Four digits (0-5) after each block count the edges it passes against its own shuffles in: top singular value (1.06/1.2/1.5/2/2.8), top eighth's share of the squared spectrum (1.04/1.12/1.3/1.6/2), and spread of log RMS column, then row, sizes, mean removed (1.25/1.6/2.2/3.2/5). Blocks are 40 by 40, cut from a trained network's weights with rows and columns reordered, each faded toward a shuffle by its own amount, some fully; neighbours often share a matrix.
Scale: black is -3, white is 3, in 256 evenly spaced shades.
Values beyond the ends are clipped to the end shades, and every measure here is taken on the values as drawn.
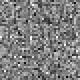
2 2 0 0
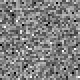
0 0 0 0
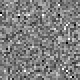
0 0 0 0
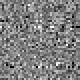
3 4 0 2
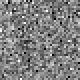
1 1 0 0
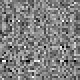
3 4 1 2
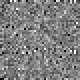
2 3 0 1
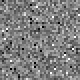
0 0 0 0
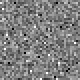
0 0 0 0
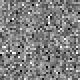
2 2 0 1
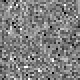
0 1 0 0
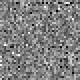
1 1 0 1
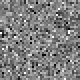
1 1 0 0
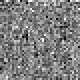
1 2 0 1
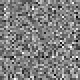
3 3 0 1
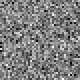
1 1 0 0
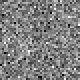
0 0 0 0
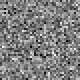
1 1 0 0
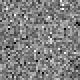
0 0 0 0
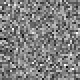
0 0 0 0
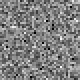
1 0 0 0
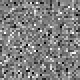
0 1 0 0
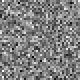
2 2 0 0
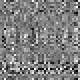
4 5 2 3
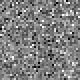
1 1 0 0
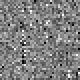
0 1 1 0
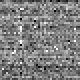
3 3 1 1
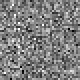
2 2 1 1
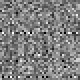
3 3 0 2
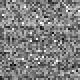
2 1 0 0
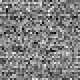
2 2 0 0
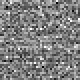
2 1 0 0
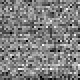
3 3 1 1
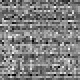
3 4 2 1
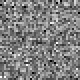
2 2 0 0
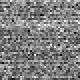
3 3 0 1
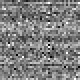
3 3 1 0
